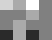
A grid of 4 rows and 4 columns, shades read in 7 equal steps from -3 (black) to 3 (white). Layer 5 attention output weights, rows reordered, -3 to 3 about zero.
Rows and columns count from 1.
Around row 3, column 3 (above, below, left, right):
1 -2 1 0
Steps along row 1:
down up down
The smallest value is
-2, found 2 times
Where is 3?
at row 1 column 3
